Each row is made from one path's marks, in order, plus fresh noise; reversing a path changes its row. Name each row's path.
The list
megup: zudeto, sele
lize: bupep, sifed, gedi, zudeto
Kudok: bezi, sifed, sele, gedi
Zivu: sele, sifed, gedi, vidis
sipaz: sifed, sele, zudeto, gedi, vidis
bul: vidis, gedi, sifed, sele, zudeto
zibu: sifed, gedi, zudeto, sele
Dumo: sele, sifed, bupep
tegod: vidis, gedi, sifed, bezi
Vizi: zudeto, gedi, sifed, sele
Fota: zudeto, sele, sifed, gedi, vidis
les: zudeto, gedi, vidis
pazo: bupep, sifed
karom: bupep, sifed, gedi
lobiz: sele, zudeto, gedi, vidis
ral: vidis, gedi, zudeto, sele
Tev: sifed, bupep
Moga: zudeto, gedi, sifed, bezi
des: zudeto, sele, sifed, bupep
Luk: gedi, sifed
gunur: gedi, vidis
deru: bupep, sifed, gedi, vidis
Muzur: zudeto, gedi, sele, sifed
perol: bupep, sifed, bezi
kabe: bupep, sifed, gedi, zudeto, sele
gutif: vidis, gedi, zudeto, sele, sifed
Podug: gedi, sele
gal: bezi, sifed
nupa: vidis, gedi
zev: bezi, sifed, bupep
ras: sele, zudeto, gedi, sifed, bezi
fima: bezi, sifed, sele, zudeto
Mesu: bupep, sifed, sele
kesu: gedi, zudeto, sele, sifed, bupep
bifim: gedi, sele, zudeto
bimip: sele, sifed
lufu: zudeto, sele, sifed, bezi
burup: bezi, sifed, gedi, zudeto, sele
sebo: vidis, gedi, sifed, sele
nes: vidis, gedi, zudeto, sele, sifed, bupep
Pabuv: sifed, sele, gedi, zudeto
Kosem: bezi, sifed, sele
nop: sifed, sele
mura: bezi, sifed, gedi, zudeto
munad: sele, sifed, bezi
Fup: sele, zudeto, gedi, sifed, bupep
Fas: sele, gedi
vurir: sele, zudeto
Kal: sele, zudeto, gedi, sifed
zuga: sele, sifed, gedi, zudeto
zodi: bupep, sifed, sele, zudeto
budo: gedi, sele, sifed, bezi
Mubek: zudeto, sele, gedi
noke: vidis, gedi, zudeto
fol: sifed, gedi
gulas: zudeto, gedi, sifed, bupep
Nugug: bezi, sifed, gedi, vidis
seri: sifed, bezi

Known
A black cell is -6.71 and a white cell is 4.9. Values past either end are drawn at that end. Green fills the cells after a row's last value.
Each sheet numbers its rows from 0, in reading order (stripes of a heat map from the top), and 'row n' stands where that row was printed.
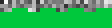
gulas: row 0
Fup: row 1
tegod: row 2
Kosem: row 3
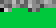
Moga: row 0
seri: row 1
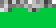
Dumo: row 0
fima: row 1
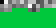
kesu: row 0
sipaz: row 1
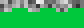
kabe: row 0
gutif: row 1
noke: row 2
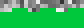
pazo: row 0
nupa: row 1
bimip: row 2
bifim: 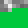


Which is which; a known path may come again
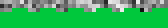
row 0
sebo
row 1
lobiz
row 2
burup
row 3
lize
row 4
zodi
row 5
budo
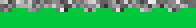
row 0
zibu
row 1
Zivu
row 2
ras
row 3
noke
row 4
munad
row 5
gutif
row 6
nupa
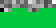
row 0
Moga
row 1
mura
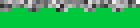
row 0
ral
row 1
Nugug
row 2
les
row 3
nes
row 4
fima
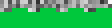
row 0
zev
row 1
Fup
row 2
kabe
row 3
Kudok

